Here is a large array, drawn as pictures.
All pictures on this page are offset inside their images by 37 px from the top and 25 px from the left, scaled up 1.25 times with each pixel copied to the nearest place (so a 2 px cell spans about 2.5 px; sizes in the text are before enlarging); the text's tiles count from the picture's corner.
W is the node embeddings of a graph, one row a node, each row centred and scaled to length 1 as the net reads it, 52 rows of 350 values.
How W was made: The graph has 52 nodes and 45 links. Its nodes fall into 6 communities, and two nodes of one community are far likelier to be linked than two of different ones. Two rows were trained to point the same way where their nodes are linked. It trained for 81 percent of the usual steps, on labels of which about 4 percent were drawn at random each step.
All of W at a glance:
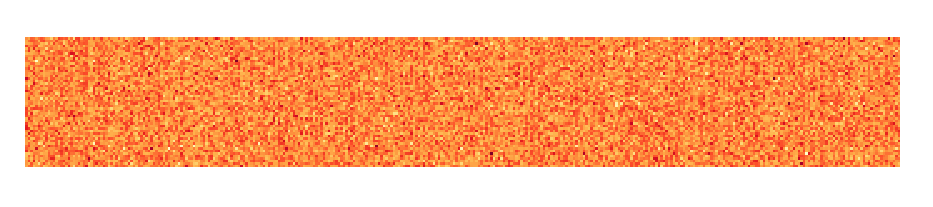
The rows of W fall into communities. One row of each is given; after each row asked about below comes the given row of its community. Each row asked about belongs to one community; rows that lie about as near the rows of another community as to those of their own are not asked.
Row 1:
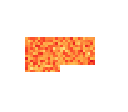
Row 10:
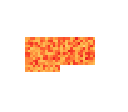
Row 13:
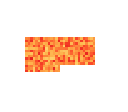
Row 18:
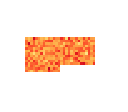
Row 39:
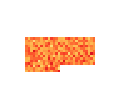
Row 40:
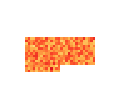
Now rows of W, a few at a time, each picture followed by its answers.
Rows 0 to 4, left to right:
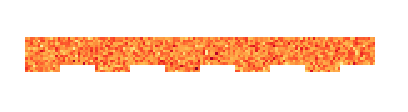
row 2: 18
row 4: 10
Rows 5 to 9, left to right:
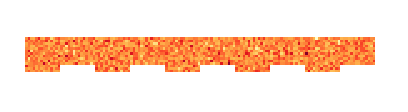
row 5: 40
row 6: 18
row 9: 39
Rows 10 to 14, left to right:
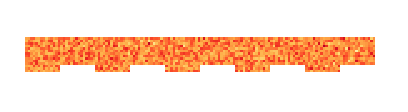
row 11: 18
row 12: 13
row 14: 18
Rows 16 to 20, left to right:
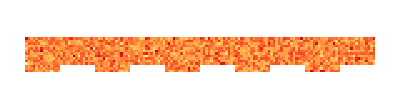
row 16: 40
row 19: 10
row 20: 10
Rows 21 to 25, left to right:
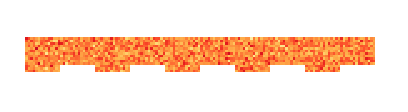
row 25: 13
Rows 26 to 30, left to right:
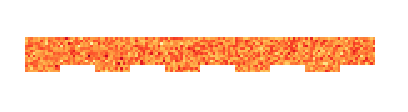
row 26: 10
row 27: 40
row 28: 1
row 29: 39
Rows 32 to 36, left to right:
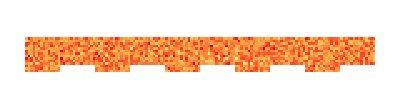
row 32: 13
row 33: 13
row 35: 1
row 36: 40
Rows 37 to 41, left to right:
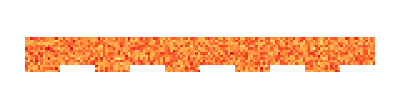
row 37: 1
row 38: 13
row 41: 39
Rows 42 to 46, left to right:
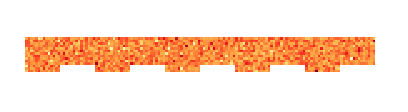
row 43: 40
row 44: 39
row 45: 13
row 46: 18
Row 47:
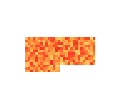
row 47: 10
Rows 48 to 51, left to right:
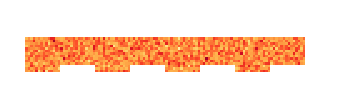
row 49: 13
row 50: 10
